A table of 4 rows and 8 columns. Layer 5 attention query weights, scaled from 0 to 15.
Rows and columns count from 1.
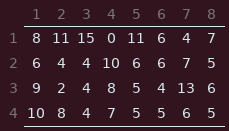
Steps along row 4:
down down up down same up down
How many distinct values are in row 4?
6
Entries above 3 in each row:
7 8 7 8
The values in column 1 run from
6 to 10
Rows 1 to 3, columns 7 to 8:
4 7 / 7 5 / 13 6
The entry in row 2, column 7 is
7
